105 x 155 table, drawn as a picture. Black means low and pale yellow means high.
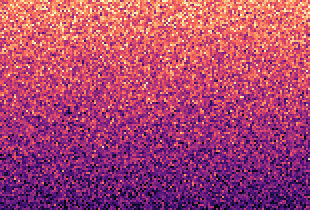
No single row or column stands out from its neighbours. Overall the values sit about 50% of the way up the scale. The field climbs toward the top. The values follow a bell shape. The grain is fine, like static. No regular stripes run through it.
